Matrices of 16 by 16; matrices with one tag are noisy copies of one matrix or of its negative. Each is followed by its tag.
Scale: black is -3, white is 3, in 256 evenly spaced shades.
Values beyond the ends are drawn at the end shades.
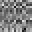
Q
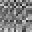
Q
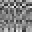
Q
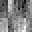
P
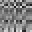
Q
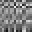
Q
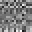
Q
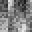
P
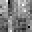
P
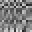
Q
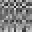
Q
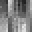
P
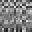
Q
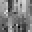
P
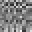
Q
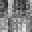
P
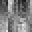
P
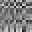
Q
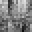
P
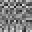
Q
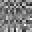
Q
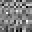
Q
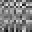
Q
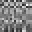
Q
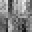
P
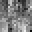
P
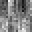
P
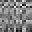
Q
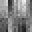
P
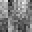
P
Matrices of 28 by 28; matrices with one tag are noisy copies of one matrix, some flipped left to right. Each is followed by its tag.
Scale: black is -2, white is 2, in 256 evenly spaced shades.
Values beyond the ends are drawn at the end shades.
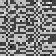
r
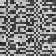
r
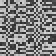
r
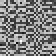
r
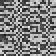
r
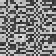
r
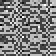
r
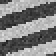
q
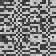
r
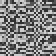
r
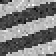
q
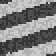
q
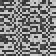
r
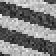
q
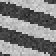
q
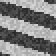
q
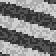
q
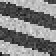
q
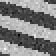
q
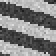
q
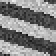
q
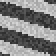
q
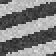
q
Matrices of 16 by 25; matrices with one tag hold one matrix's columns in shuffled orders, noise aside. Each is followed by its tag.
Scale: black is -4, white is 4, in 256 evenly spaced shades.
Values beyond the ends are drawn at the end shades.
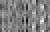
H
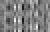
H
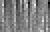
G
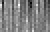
G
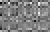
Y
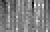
G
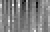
G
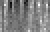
G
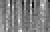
G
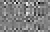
Y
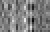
H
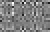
Y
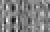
H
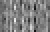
H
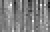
G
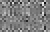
Y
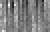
G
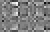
Y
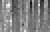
G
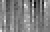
G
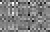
Y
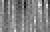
G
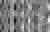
H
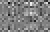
Y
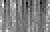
G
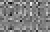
Y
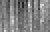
G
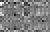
Y
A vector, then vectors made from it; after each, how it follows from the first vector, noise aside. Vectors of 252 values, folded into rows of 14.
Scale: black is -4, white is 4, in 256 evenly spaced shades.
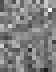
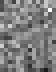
copied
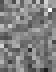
copied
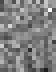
copied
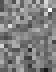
copied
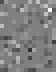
partly zeroed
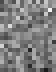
copied
